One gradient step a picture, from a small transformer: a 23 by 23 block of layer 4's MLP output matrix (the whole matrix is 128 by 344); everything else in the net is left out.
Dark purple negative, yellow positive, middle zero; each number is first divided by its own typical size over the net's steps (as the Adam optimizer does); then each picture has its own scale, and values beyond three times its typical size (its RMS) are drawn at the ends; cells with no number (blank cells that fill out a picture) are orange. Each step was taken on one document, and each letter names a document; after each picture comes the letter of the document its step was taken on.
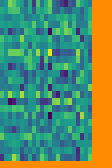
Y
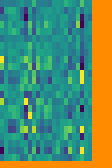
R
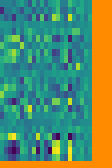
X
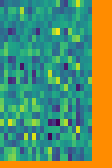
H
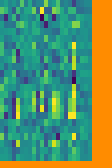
X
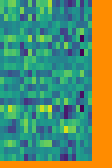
Y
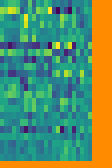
Y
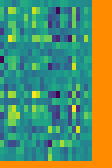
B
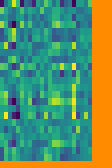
X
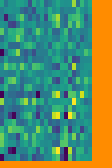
X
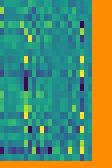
R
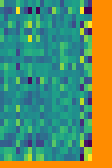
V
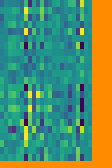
R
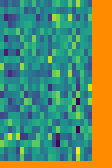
B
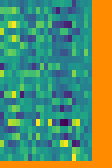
H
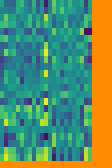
V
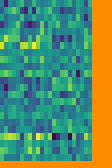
H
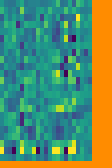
X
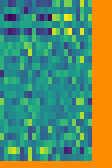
Y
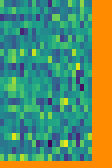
H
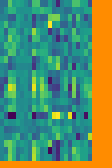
B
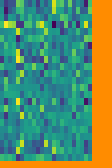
V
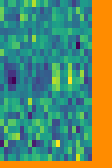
B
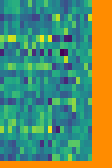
Y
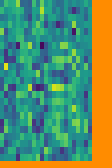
V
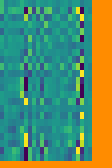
R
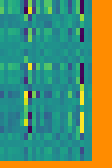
R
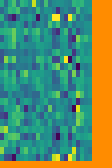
X
